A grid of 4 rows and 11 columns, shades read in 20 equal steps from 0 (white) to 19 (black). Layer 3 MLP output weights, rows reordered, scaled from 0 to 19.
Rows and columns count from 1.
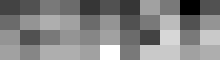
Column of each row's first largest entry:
10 7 8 7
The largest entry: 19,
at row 1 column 10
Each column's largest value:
14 13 10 11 15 13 15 14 10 19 13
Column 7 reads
15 13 11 10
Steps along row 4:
up down same up down up down same up down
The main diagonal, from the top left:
14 8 10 6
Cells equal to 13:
6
